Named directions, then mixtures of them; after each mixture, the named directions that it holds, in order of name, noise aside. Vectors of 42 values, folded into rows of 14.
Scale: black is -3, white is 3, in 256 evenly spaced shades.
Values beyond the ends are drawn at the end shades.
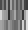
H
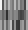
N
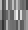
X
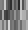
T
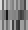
N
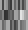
T, X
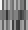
N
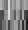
H, T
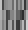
H, N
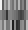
N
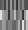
H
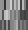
T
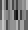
X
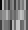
N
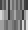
H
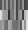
H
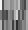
N, X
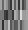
T, X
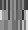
H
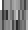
N, X
